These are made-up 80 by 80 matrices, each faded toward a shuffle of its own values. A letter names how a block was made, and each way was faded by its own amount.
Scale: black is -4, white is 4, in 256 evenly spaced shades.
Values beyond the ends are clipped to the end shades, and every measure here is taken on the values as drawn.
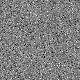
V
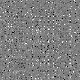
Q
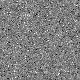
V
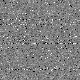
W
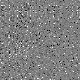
Q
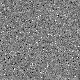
V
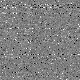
W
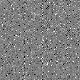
Q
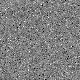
V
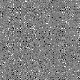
Q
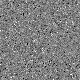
V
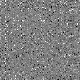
Q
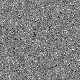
V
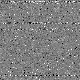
W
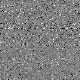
W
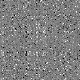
Q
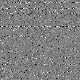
W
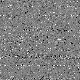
W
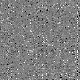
Q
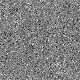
V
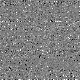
W
